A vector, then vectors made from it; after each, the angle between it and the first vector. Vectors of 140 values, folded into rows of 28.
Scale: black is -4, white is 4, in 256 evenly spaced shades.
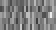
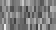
orthogonal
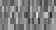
partly opposed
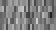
nearly opposite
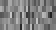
nearly opposite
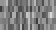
nearly parallel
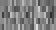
partly opposed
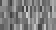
partly aligned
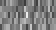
orthogonal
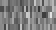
nearly parallel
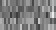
partly aligned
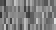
partly opposed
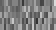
partly aligned
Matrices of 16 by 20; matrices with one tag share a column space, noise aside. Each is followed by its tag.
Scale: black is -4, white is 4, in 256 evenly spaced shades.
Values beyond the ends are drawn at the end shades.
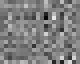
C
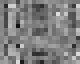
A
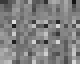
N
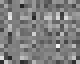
C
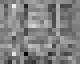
A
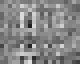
A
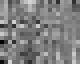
N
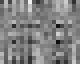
N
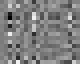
C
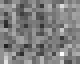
A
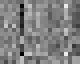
A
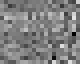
C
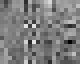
N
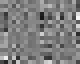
C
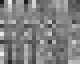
N
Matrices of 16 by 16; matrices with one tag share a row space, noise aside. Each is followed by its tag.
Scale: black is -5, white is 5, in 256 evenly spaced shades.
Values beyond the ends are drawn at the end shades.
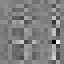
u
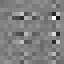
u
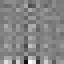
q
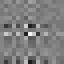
q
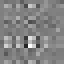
q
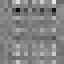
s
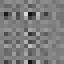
q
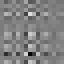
q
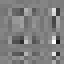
u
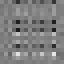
s
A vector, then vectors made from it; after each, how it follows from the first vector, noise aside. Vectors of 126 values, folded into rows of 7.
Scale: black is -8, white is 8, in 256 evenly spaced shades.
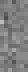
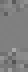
partly zeroed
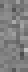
reversed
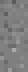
partly zeroed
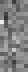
scaled up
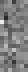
scaled up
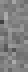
negated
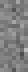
reversed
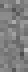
reversed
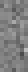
reversed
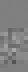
partly zeroed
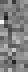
scaled up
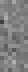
negated
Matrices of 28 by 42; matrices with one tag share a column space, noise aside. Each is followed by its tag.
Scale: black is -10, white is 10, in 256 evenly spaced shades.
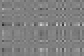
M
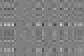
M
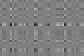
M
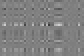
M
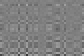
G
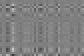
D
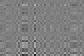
G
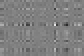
M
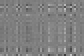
D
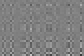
G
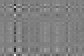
D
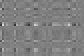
M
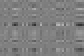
M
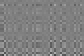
G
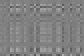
D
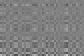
G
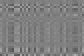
D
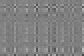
D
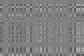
D
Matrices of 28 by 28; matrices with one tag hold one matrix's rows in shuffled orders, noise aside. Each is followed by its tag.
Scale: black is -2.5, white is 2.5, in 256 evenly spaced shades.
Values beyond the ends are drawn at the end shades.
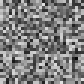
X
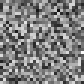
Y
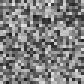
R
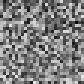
X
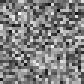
R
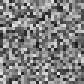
Y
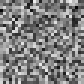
X
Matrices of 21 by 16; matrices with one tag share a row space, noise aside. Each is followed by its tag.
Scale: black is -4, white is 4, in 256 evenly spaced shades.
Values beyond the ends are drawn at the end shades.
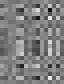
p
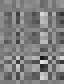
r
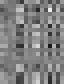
p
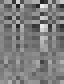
r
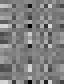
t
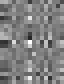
t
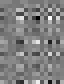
p
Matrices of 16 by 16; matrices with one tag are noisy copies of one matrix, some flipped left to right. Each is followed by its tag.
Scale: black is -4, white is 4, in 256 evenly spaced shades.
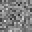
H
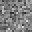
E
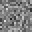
H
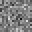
H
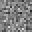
E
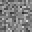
E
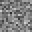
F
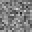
F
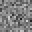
H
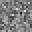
F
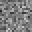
E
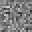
E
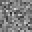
F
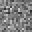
E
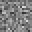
E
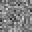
H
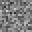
F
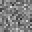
H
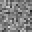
E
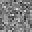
F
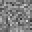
H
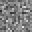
E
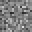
E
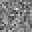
F
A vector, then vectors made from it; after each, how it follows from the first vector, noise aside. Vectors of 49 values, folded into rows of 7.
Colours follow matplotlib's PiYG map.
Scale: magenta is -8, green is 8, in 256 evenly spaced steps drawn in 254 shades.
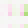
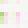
reversed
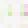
negated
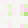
sign-scrambled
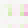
negated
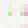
negated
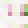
scaled up
